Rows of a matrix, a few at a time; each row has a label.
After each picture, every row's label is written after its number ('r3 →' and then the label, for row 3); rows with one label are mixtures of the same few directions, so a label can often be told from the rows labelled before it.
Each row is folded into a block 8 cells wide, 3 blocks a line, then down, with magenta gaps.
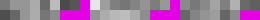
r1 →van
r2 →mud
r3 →van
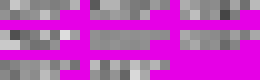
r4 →van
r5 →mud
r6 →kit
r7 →van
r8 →van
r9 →kit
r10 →kit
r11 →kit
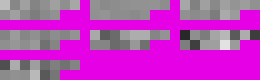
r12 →kit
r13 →van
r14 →kit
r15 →kit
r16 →mud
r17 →kit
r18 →kit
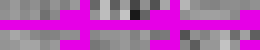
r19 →kit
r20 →kit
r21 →mud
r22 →mud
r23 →van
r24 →kit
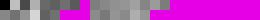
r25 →kit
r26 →kit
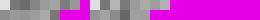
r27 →mud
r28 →kit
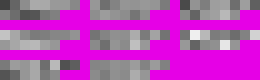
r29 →mud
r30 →van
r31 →kit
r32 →mud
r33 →kit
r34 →van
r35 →van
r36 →kit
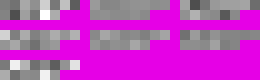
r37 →kit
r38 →mud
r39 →van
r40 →kit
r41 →van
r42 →kit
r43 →van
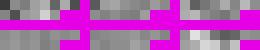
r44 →kit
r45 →mud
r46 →van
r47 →kit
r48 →kit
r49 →mud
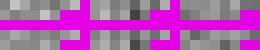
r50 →van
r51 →kit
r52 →van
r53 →van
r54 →kit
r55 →van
